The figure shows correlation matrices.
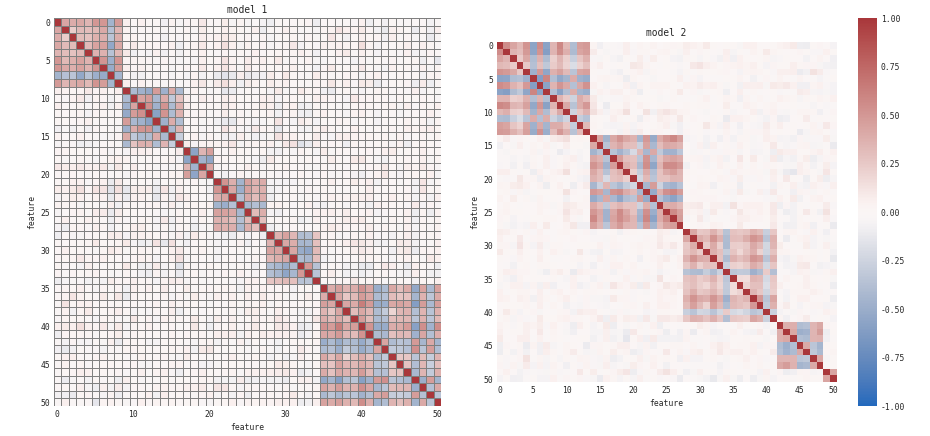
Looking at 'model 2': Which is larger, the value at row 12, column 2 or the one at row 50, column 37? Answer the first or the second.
the first
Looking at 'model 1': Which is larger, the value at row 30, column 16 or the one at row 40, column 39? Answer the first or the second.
the second
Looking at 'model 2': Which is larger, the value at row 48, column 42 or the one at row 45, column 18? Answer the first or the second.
the first
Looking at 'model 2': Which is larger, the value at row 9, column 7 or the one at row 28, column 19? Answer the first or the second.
the second
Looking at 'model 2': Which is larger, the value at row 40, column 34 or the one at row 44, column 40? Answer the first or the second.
the first
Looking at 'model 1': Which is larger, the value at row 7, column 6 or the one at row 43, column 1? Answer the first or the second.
the second
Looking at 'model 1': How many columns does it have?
51
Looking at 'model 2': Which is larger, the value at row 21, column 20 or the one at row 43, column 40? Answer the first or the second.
the second
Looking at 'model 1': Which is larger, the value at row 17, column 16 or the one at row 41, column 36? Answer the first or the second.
the second
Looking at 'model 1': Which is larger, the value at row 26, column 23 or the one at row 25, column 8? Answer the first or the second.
the first
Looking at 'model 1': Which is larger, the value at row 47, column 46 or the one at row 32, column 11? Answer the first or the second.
the second
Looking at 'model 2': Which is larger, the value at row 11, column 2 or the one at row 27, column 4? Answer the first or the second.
the second
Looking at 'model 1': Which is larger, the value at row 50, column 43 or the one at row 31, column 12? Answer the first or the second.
the second
